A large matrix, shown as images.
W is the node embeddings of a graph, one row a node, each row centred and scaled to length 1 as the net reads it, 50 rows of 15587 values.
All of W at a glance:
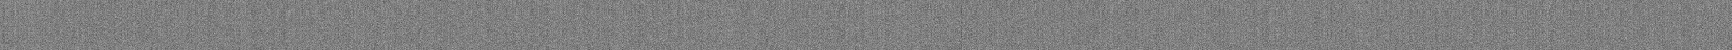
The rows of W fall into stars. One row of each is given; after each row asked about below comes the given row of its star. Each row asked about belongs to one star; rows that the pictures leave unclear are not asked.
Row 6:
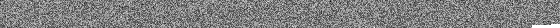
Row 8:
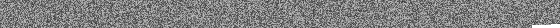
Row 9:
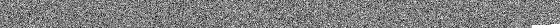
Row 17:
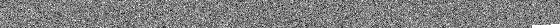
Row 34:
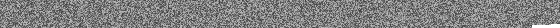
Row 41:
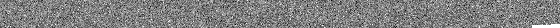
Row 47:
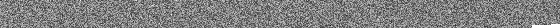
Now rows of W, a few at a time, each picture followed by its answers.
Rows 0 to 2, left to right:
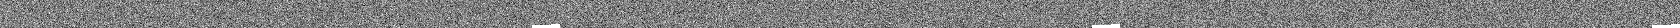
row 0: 47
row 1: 6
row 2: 6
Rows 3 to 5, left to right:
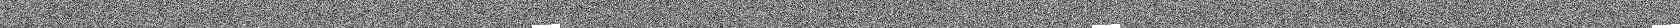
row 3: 6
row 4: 9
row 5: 17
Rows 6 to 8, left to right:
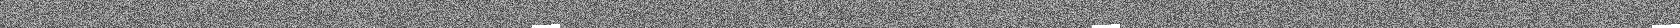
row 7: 9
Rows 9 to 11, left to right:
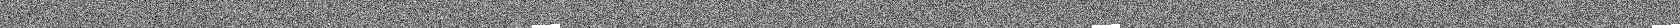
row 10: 47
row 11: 41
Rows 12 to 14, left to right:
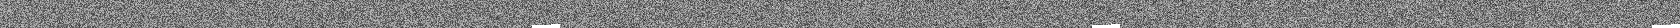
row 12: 47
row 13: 47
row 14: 17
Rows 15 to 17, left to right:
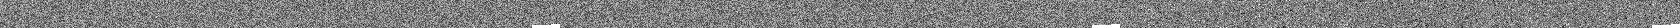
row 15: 41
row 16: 34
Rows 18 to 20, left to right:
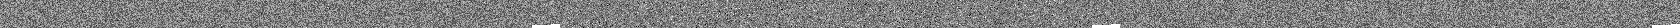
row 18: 17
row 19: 34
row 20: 9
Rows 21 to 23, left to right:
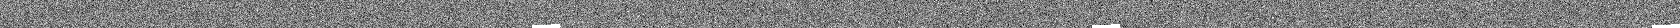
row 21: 6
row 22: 17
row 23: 6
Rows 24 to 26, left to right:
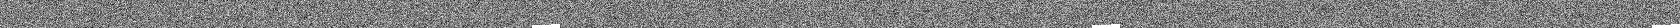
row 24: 9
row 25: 8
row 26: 41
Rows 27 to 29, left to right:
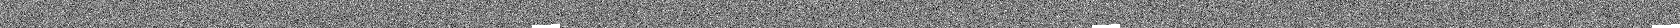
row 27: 6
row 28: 34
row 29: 47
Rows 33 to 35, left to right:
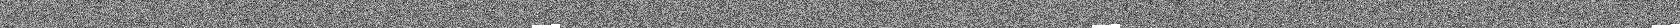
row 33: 47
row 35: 9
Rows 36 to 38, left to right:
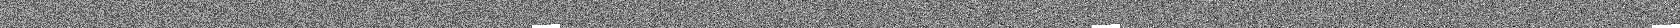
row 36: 17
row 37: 9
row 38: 8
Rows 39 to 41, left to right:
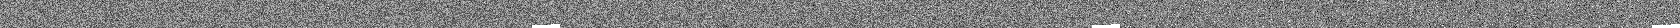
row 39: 17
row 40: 41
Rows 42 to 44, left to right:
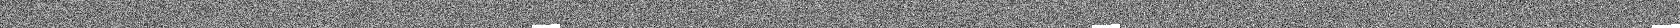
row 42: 34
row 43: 8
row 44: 47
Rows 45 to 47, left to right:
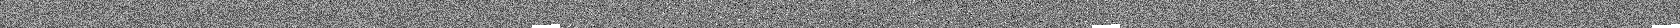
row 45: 6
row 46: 41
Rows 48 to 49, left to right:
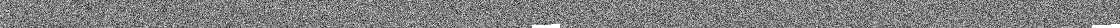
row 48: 6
